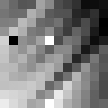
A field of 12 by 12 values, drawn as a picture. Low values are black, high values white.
Slope: up to the bottom left. Ninth with the lowest average: top right. Lone odd cells: 2, 1 higher and 1 lower than their neighbours. Mirror symmetry: none. Calmest part: bottom left.
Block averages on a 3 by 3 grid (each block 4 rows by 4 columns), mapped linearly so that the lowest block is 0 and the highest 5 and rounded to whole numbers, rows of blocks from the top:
3 2 0
4 3 1
5 4 3
